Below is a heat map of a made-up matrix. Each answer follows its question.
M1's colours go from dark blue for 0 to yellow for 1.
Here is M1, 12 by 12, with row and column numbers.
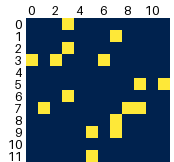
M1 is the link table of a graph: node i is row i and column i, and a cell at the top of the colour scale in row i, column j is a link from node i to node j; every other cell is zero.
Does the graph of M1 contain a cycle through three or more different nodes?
no
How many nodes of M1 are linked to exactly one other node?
6
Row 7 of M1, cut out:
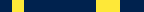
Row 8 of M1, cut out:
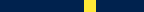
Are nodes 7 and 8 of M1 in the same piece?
yes
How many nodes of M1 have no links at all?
2
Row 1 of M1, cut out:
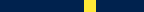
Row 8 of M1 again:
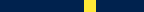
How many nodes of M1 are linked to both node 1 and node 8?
1
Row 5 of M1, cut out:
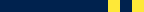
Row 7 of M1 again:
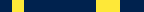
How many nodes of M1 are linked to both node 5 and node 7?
1
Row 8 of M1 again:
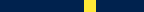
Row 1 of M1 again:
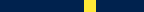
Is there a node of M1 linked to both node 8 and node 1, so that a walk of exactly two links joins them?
yes
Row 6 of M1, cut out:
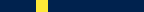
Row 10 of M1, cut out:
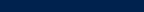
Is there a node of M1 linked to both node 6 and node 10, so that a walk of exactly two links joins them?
no
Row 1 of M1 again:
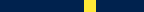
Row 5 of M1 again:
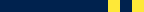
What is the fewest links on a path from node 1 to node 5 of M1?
3
